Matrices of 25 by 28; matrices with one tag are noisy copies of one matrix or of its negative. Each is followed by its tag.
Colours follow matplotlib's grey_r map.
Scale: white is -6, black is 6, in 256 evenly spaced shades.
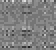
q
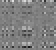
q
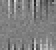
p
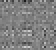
q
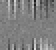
p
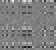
q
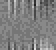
p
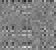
q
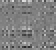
q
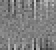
p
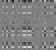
q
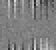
p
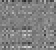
q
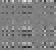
q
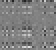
q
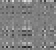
q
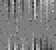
p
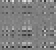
q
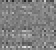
q
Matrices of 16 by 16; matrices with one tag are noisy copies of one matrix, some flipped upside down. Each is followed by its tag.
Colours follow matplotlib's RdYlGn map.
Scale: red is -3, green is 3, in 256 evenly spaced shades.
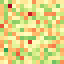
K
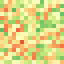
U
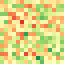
U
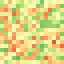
U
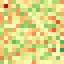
K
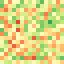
U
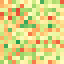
K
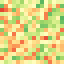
U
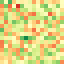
K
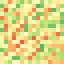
U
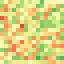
U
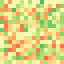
U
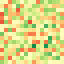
K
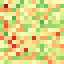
U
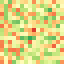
K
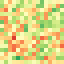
U
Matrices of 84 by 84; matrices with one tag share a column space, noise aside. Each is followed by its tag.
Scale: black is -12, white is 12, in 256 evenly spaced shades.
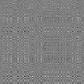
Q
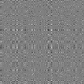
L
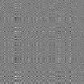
Q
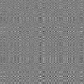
Q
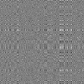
L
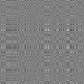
L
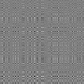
Q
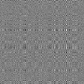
L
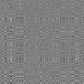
Q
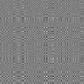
Q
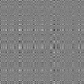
L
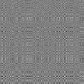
Q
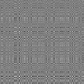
Q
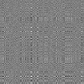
Q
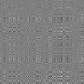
Q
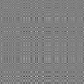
Q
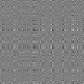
L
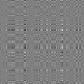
L
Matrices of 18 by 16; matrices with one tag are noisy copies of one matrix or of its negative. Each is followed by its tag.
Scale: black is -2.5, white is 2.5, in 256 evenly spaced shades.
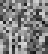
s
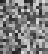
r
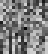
s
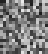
r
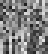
s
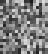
r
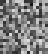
r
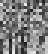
s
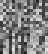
s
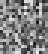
r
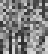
s
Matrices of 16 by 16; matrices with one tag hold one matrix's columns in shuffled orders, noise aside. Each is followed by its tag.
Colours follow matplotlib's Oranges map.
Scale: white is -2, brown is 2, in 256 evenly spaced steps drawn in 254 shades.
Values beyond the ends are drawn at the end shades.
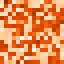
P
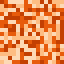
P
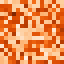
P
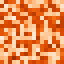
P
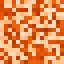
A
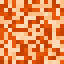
A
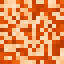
A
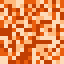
A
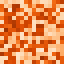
P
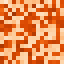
P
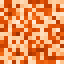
A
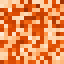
P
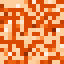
P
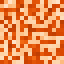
A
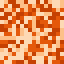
P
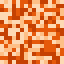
A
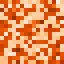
A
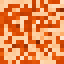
P
